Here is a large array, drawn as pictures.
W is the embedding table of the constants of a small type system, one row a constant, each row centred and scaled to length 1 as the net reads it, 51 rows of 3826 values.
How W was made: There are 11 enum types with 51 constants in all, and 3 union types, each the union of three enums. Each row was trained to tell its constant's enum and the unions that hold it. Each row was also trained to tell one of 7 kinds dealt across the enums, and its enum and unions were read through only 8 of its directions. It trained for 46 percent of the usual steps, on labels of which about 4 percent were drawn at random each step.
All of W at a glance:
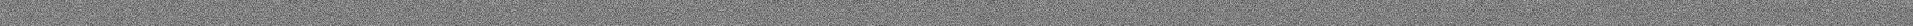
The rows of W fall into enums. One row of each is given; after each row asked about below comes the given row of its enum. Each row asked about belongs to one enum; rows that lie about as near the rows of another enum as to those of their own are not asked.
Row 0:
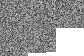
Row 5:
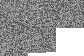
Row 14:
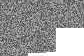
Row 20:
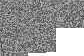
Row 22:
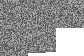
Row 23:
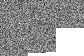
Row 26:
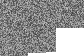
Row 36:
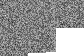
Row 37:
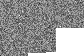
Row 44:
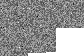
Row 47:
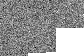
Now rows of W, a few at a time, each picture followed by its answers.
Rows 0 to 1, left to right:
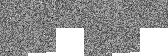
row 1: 5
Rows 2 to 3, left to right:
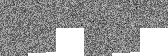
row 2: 26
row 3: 5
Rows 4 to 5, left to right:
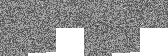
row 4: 36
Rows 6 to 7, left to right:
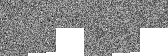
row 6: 22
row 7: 5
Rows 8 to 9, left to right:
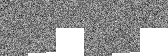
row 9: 14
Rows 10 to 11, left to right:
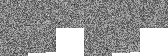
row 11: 0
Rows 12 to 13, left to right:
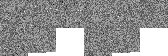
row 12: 0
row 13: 0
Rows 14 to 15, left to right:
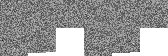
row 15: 47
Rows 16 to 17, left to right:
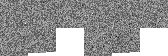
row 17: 37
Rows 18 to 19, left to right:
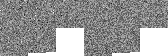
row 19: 20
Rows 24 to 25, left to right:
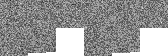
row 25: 0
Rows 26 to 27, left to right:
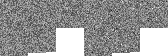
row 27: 20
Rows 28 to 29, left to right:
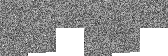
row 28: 20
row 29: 36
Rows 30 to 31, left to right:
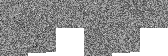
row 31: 5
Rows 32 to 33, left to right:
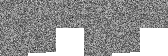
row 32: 37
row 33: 47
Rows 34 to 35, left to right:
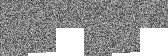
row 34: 14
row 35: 47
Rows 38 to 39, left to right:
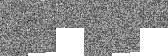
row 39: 36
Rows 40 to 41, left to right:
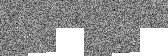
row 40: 22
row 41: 47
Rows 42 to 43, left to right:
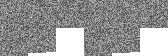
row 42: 5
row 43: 20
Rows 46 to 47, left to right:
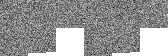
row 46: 22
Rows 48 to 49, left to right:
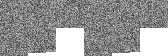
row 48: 36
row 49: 20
